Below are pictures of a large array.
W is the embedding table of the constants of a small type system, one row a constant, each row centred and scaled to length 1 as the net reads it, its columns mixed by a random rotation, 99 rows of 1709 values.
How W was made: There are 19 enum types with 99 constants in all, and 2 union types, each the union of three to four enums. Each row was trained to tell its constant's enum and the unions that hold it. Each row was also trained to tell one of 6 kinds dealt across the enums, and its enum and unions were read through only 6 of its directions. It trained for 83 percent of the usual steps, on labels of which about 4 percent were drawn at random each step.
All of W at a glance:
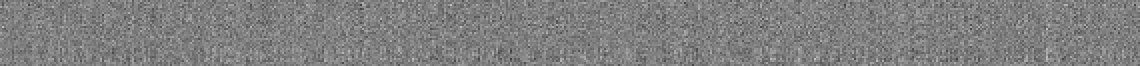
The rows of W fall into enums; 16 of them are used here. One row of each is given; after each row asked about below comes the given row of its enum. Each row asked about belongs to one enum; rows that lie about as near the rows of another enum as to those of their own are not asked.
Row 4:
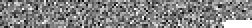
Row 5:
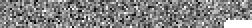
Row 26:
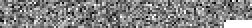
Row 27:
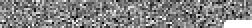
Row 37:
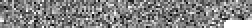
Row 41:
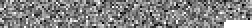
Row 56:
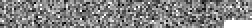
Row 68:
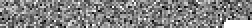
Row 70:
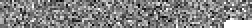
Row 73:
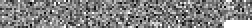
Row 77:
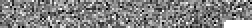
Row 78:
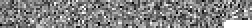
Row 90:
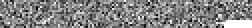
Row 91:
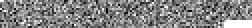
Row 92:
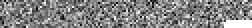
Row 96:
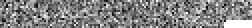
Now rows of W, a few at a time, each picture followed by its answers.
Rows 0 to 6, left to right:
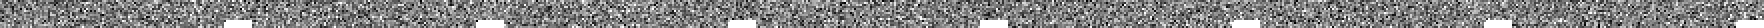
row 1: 96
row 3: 27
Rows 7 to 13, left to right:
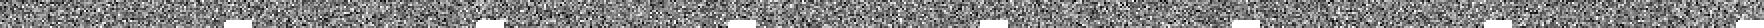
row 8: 37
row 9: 56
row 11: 77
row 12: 70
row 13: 96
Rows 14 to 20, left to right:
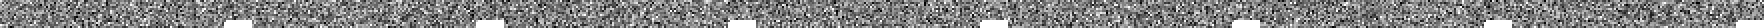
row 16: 26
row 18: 37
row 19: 26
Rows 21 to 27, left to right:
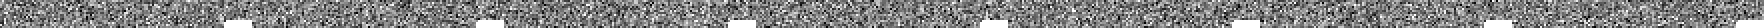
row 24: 91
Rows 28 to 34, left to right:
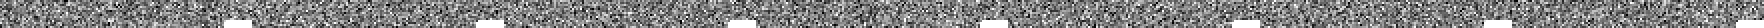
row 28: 78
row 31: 26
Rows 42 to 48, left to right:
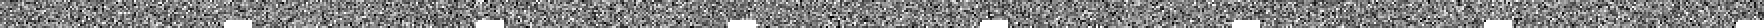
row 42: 5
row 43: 73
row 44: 77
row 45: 68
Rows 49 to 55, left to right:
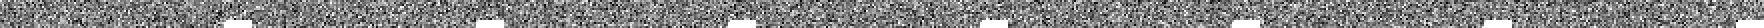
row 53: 56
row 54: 41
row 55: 96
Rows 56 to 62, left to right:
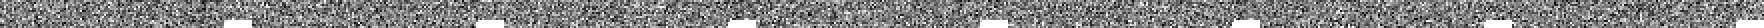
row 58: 68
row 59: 41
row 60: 68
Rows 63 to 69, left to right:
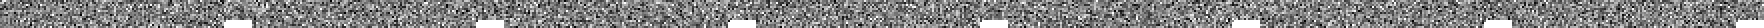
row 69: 77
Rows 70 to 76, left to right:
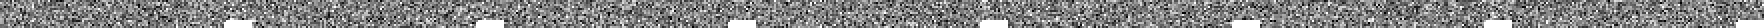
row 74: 91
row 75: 78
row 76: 91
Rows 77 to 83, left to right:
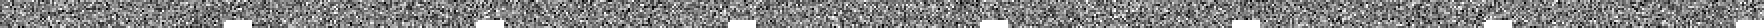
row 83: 56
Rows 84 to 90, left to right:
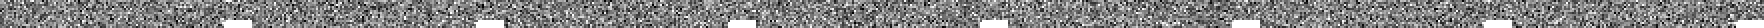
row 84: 90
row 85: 26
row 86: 5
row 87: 77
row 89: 90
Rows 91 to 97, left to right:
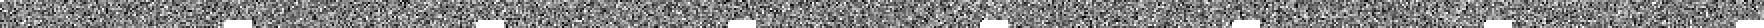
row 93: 27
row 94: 96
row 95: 68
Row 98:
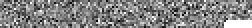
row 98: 5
